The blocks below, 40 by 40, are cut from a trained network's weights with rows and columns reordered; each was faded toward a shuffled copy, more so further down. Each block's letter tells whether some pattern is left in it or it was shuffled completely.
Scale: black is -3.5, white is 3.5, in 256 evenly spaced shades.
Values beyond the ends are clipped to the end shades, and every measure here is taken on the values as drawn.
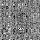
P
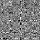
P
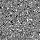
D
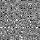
P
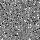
D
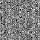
P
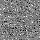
D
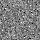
D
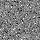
D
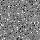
D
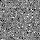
D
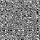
P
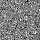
D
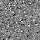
D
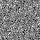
D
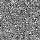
D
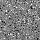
D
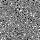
D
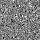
D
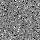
D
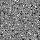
D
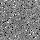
D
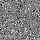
D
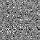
P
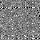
P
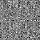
P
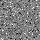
D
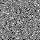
D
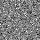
D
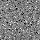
D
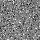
D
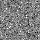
D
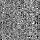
P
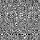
P
